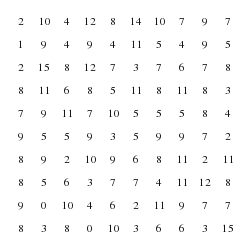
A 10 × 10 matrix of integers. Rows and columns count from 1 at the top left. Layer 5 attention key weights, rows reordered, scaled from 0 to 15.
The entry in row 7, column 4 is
10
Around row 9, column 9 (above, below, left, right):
12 3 9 7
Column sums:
62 76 64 74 69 67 73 79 72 70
